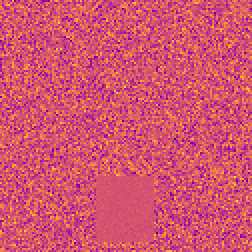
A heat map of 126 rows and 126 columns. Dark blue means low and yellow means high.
No overall slope runs across the table. In the bottom middle lies a patch that is calmer than the rest. No regular stripes run through it. Fine speckle covers the field. The halves do not mirror each other. The bottom middle is the smoothest part.
